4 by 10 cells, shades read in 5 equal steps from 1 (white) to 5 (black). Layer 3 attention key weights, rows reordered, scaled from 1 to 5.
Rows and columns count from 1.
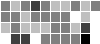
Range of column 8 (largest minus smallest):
2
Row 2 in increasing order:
1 1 2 2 3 3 3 3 3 3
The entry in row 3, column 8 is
2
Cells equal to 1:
6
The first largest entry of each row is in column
4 1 9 9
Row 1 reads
3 2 3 4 3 2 2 3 2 3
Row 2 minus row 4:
2 -1 -2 2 0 0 0 -2 -3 0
